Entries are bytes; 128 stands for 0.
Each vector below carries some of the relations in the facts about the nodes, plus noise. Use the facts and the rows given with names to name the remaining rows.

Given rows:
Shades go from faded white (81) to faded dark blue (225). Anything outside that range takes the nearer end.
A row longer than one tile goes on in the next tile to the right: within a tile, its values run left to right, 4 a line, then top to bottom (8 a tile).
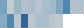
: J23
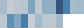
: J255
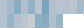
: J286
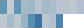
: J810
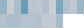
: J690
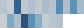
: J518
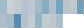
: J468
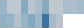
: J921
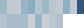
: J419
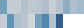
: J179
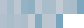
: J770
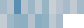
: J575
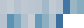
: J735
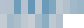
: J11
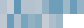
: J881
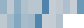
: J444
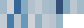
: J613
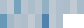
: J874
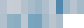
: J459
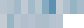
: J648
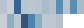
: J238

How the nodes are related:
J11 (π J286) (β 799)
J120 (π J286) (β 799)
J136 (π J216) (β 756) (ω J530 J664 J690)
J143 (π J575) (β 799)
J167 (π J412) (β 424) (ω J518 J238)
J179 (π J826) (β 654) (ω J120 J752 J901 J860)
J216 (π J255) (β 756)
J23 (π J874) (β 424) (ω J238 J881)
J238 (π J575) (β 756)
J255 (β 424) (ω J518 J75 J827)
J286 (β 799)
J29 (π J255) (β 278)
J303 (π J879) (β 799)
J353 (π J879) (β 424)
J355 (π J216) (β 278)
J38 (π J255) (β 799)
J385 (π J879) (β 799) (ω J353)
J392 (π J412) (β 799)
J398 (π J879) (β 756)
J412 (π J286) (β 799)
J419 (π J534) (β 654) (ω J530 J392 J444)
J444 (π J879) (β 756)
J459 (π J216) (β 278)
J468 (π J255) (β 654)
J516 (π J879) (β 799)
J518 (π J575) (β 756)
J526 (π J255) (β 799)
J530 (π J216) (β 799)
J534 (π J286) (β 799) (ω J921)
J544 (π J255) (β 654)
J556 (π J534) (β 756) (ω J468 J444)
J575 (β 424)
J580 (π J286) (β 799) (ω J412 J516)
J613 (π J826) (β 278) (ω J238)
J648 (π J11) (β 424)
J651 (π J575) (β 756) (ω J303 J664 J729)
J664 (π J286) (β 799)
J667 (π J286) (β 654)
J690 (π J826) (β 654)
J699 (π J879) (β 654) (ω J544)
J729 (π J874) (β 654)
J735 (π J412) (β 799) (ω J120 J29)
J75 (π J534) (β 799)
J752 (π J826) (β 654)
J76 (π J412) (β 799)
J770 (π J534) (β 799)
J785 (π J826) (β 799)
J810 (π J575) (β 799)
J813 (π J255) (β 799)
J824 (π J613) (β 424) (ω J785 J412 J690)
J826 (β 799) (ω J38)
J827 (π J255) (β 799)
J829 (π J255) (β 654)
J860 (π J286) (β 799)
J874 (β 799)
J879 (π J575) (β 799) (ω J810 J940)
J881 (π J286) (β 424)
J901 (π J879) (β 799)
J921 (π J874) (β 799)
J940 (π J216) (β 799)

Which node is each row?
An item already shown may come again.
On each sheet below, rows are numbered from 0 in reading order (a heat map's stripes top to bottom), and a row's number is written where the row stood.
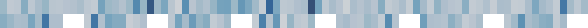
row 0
J921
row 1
J167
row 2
J881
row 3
J613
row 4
J664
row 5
J729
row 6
J216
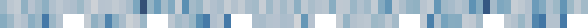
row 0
J921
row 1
J827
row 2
J810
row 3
J664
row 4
J648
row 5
J167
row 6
J940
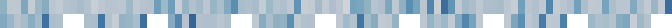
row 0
J921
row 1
J29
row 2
J23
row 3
J398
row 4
J75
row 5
J534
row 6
J901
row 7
J392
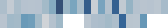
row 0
J827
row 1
J879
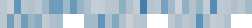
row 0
J881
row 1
J530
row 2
J303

